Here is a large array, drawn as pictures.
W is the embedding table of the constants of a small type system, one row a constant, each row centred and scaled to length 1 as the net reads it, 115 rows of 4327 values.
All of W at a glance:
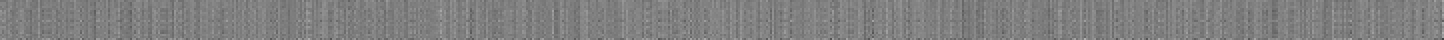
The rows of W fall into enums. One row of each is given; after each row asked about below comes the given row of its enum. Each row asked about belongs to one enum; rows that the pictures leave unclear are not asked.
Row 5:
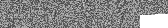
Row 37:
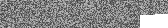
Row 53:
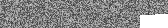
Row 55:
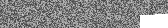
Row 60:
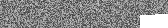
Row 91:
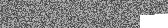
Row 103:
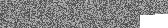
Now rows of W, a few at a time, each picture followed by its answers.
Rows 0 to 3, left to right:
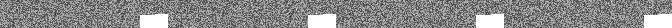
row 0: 5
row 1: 5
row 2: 91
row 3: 55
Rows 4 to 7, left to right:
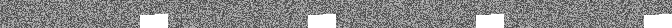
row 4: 91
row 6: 103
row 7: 5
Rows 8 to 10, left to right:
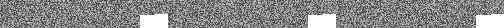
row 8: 91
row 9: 103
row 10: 60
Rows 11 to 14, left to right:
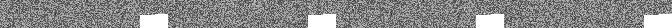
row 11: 5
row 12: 37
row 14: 91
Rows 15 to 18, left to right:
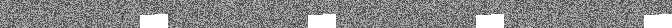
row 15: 5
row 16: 103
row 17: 60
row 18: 5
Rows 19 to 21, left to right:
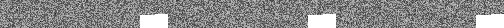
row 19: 5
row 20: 55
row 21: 53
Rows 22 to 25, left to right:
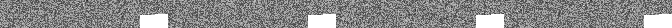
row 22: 5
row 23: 103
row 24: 53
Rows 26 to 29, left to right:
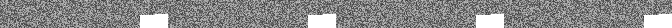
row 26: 55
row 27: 91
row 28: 91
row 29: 55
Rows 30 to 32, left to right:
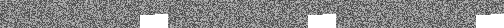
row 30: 103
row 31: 91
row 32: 91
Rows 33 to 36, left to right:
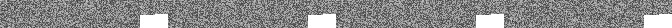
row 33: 37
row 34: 103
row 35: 103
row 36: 53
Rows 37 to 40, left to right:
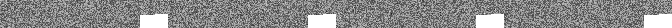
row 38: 60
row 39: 5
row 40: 103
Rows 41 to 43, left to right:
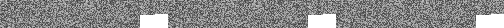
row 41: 37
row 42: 37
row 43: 103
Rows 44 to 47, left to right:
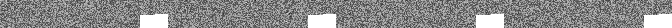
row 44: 37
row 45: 5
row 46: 91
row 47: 55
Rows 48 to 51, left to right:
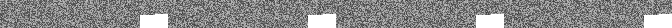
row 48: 103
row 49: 55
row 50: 91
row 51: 55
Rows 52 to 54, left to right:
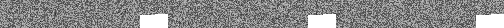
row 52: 5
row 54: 103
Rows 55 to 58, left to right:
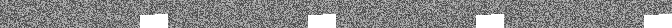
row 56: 103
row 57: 60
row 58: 91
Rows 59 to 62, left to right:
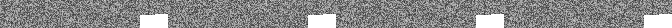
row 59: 53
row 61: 53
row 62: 53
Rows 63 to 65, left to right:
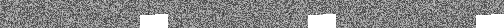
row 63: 53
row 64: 5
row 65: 60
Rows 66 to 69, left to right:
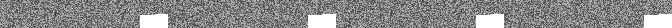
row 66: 5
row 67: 55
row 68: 5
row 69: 103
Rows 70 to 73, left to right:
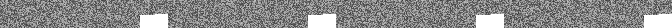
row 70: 55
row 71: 103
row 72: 91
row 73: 55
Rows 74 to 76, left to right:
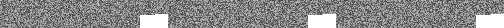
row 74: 60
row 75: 91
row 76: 91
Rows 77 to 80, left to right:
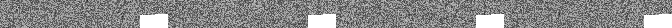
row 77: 5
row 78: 37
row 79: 53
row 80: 5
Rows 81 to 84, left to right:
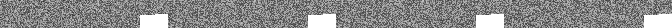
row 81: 60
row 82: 103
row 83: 103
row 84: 55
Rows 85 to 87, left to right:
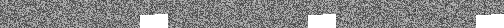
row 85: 55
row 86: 103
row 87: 53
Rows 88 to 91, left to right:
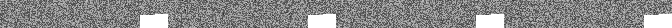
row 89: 5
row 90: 103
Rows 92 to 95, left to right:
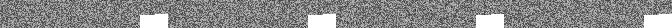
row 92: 91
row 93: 91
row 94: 53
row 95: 55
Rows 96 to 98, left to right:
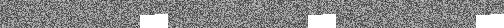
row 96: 91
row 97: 37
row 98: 55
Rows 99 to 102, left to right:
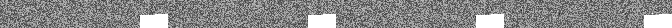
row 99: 55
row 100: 37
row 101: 55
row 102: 5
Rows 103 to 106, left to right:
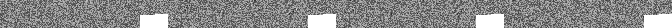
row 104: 5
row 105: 5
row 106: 55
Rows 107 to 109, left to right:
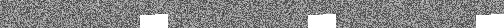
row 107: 60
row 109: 103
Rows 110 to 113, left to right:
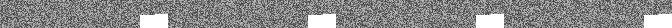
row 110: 91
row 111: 103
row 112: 55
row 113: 55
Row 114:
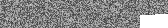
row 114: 53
